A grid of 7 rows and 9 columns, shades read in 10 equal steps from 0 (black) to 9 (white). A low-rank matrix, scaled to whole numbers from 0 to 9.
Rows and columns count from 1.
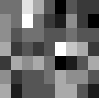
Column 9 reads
2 0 3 2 6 3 1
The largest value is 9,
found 2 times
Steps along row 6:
down up same up up down same down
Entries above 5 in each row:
2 1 0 4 3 1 3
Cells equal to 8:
1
